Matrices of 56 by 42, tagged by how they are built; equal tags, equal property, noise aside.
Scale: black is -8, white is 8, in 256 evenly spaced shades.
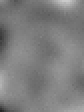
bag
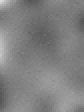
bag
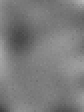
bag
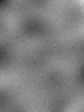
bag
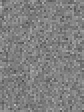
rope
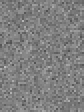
rope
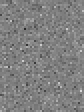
rope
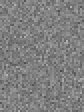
rope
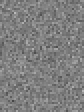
rope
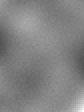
bag
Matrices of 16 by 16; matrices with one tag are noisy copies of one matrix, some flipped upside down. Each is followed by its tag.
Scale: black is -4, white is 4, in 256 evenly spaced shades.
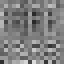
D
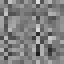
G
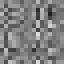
G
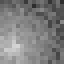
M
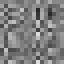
G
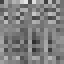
D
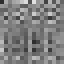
D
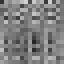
D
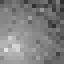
M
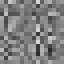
G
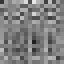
D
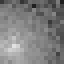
M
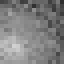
M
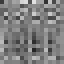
D
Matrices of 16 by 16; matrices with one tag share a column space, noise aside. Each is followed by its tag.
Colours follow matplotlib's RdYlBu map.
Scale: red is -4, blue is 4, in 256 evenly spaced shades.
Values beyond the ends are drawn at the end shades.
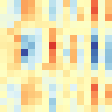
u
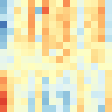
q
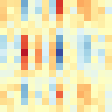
u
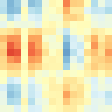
u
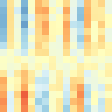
q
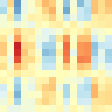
u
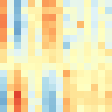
q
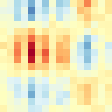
u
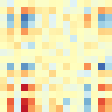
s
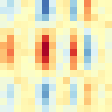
u
